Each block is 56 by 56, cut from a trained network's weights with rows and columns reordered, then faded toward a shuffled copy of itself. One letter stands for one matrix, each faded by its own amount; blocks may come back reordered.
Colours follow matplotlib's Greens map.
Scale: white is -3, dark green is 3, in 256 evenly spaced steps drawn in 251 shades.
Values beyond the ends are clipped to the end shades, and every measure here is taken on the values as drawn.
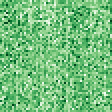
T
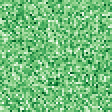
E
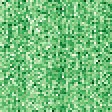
T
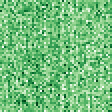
T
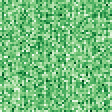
T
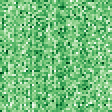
T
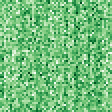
T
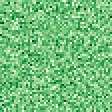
E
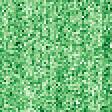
T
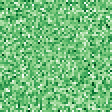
E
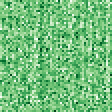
T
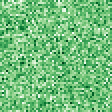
E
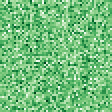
E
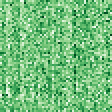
T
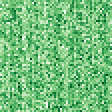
T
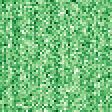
T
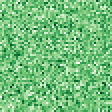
E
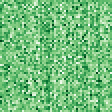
T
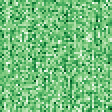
T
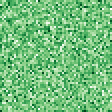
E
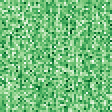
T
